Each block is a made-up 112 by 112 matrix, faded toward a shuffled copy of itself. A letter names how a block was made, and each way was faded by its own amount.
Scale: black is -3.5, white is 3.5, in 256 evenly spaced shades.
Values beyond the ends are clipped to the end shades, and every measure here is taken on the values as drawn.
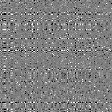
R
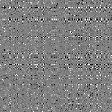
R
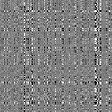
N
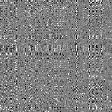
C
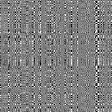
N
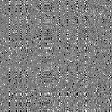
C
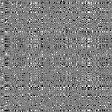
R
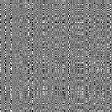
N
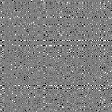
R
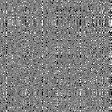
C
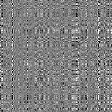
N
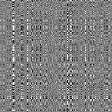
N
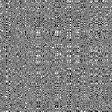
C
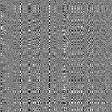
N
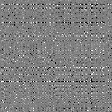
R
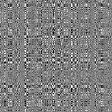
N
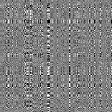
N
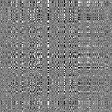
N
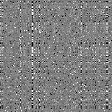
C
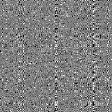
C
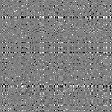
R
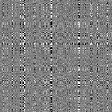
N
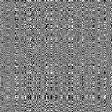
N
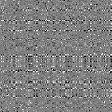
R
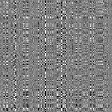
N
